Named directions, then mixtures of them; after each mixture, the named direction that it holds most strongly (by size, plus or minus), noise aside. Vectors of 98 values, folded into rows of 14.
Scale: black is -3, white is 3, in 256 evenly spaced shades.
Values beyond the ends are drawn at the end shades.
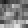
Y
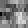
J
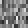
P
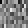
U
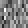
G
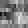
J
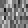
G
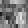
J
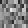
U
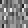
U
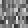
P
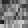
Y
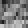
Y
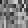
U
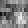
J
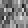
G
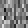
G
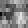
J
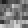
Y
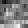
Y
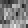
Y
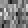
G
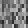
P
